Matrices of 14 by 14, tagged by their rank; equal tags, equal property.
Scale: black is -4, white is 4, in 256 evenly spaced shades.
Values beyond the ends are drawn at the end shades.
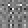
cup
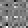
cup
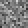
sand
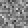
sand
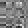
cup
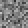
sand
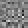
cup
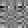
cup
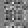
cup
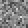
sand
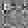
cup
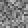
sand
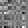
cup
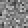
sand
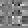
cup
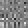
cup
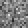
sand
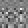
cup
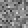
sand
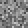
sand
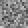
sand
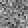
sand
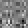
cup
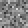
sand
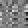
cup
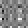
cup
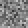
sand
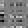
cup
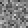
sand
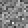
sand
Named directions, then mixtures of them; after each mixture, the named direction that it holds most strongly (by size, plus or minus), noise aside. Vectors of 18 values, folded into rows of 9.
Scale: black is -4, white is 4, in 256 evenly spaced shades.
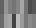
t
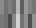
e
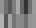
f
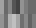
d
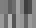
f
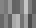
f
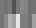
d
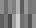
e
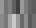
d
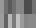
f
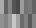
d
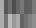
d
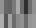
f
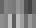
t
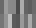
e
